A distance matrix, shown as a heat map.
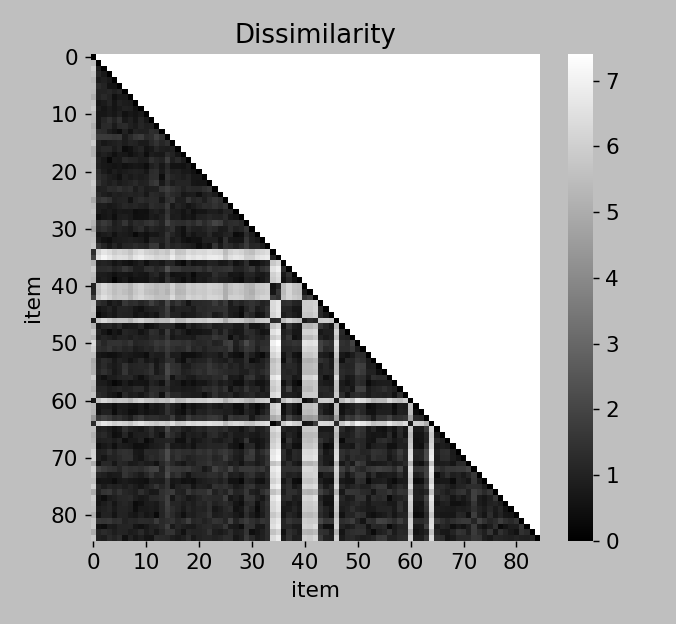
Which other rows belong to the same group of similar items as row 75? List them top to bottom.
1, 2, 3, 4, 5, 6, 7, 8, 9, 10, 11, 12, 13, 14, 15, 16, 17, 18, 19, 20, 21, 22, 23, 24, 25, 26, 27, 28, 29, 30, 31, 32, 33, 36, 37, 38, 39, 43, 44, 45, 47, 48, 49, 50, 51, 52, 53, 54, 55, 56, 57, 58, 59, 61, 62, 63, 65, 66, 67, 68, 69, 70, 71, 72, 73, 74, 76, 77, 78, 79, 80, 81, 82, 83, 84
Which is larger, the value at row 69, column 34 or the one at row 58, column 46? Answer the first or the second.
the first
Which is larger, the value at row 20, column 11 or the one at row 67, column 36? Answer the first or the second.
the first
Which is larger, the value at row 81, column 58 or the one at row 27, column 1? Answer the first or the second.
the first
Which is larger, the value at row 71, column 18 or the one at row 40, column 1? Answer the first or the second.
the second
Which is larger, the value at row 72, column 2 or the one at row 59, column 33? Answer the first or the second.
the first
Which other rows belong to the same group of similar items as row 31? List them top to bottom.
1, 2, 3, 4, 5, 6, 7, 8, 9, 10, 11, 12, 13, 14, 15, 16, 17, 18, 19, 20, 21, 22, 23, 24, 25, 26, 27, 28, 29, 30, 32, 33, 36, 37, 38, 39, 43, 44, 45, 47, 48, 49, 50, 51, 52, 53, 54, 55, 56, 57, 58, 59, 61, 62, 63, 65, 66, 67, 68, 69, 70, 71, 72, 73, 74, 75, 76, 77, 78, 79, 80, 81, 82, 83, 84
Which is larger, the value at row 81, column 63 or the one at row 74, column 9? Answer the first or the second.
the first
